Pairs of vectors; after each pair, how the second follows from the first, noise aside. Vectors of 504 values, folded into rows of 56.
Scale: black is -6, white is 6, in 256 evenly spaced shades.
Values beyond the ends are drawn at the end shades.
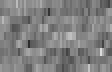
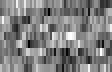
scaled up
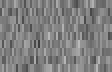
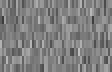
shuffled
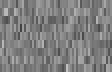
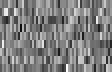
scaled up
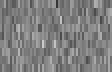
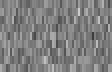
shuffled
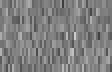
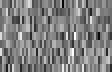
scaled up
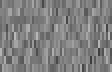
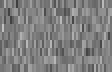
shuffled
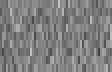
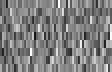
scaled up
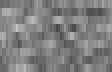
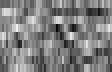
scaled up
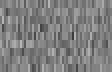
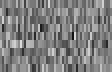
scaled up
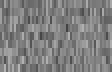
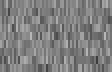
shuffled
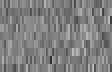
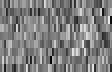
scaled up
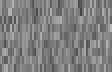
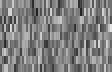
scaled up
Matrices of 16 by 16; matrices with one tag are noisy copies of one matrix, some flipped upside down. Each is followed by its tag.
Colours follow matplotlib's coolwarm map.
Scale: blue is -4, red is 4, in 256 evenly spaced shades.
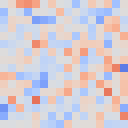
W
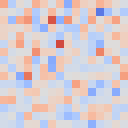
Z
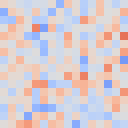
W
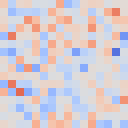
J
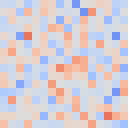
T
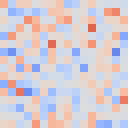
J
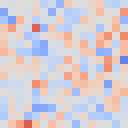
W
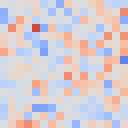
W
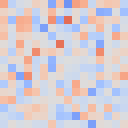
Z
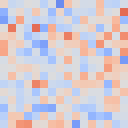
W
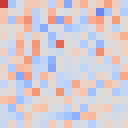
Z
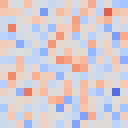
T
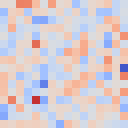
W
